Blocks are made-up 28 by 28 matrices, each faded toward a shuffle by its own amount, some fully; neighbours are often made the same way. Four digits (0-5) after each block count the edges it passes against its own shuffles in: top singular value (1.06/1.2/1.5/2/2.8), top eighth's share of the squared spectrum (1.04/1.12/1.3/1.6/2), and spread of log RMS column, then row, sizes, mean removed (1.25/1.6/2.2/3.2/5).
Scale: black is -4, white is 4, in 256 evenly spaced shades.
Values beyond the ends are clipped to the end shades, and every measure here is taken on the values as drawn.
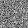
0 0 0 0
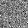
0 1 0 0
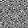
3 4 1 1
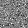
0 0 0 0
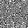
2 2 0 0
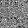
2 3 1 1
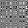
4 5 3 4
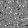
0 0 0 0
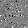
2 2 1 1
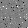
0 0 0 0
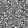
1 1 0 0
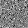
0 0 0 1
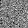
1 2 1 0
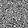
2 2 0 0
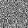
3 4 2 0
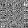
3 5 2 2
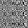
3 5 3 2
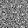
2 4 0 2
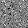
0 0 2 0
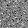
0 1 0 0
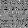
3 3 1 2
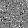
0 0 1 0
